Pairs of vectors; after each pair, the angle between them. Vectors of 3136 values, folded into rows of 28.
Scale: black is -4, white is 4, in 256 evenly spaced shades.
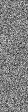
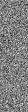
nearly opposite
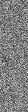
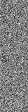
partly aligned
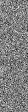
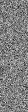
nearly opposite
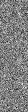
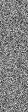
partly opposed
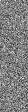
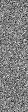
orthogonal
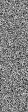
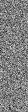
partly opposed
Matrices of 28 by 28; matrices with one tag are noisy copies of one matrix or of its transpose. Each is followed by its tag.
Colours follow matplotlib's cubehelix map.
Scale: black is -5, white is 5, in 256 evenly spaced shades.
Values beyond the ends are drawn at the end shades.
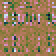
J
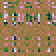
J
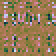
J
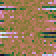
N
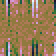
N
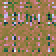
J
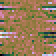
N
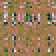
J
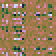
J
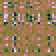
J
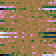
N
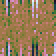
N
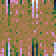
N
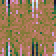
N
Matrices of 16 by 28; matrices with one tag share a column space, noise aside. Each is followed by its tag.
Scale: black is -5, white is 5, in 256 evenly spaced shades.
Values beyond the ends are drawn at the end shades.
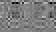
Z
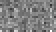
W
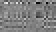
Z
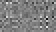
Z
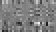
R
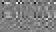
Z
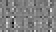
W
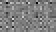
Z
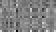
W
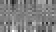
R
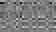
Z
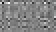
Z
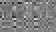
Z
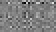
Z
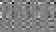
Z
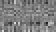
R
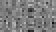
W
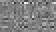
Z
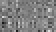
W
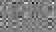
Z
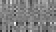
R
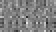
W
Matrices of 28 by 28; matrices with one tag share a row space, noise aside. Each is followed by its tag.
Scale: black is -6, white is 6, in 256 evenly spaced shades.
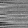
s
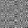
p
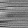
s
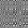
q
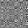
p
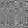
p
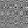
p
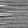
s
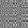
q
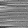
s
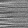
s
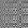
q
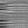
s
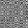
p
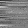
s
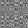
p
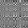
q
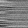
s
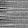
s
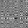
p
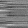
s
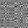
p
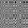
q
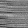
s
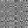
p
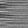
s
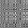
q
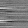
s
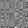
p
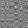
p
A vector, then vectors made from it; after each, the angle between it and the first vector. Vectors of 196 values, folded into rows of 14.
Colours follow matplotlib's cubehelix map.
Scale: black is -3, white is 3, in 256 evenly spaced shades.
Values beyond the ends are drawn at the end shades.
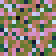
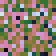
partly aligned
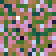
nearly opposite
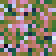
partly opposed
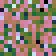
partly opposed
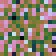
orthogonal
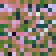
partly aligned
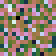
nearly parallel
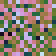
partly opposed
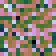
nearly parallel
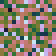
nearly opposite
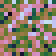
orthogonal
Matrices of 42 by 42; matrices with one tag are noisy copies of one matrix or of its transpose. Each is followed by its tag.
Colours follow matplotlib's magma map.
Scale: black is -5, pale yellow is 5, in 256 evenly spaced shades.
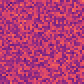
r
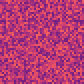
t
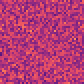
t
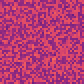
t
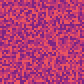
t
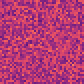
t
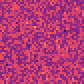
r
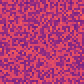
t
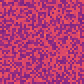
t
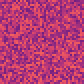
r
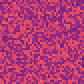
r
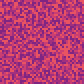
t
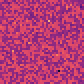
r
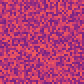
t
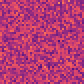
r
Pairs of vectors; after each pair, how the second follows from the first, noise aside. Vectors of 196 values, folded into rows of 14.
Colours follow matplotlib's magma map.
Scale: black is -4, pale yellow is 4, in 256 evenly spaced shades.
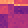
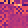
sign-scrambled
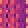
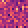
shuffled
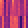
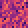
shuffled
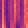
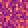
shuffled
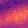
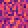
shuffled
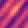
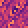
sign-scrambled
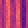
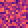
shuffled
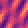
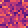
shuffled
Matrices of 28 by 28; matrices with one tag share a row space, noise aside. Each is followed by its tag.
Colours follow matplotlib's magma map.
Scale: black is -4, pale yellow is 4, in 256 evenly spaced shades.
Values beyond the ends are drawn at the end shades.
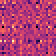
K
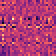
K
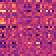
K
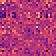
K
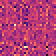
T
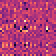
T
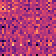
K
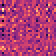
K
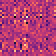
T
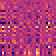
K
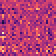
K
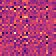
T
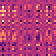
K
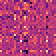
T
